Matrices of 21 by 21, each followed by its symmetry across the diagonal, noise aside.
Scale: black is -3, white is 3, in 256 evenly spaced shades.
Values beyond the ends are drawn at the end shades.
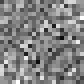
symmetric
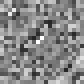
symmetric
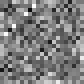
symmetric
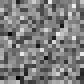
neither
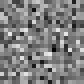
antisymmetric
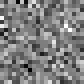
antisymmetric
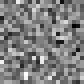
antisymmetric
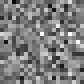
neither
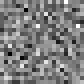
neither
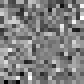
antisymmetric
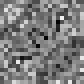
symmetric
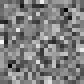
symmetric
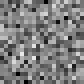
neither
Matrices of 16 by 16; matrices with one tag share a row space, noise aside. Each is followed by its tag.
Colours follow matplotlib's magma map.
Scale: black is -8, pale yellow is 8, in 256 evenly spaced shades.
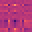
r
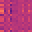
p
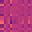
p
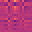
r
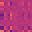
p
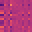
p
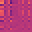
p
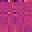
r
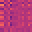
p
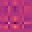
r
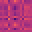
r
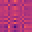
r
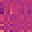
p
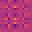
r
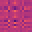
r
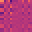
p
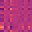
p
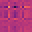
r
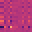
p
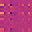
p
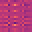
r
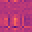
r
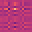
r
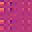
p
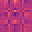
r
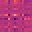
r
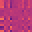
p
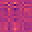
r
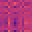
r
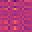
r
